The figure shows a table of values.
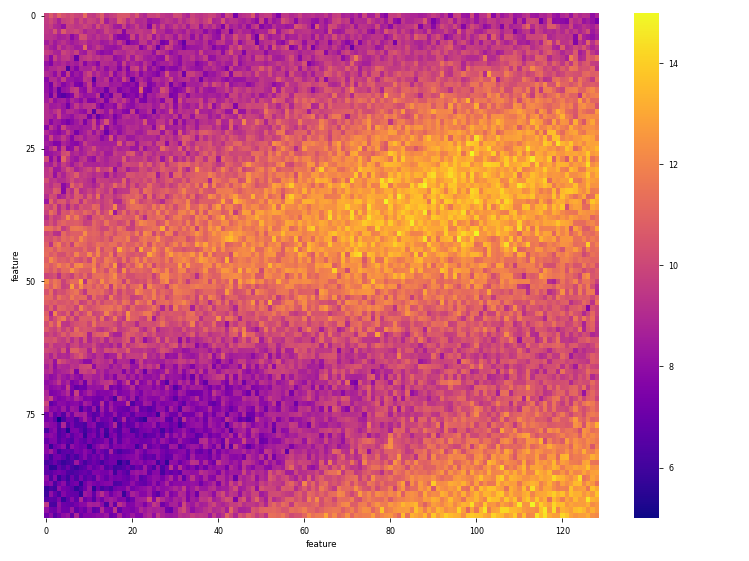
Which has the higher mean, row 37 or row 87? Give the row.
37
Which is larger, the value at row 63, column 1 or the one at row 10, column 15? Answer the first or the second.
the first
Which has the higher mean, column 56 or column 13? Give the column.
56
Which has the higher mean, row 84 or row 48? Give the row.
48
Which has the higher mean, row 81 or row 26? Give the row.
26
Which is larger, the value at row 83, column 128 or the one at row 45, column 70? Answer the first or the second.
the first
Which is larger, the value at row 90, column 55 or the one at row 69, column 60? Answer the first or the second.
the first
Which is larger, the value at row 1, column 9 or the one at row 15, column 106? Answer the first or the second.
the second
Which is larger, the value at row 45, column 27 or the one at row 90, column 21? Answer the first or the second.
the first
